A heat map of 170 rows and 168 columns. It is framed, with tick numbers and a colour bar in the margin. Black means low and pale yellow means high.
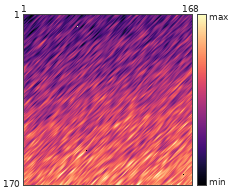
The grain runs diagonally up to the right. On average the colour sits 50% of the way up the scale. The field climbs toward the bottom. Three lone cells stand out: one far higher and two far lower than their neighbours.
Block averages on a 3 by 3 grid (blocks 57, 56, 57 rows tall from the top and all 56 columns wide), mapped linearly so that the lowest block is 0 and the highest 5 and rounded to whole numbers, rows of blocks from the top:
001 / 233 / 555
